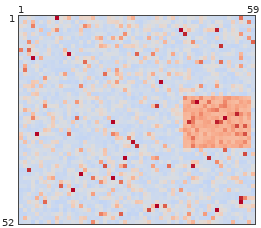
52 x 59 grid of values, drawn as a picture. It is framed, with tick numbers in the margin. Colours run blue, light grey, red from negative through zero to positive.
Odd patch: higher, in the middle right. Histogram: skewed, a long tail of high values. Stripes: none. Ninth with the highest average: middle right.
